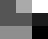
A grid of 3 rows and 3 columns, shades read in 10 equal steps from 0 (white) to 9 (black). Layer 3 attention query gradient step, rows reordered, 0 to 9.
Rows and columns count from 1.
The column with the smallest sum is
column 2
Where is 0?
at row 1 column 3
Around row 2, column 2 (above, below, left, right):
3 4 6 8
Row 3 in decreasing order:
9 4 4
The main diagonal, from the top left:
6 6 9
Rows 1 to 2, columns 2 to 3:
3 0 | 6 8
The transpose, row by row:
6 6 4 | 3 6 4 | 0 8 9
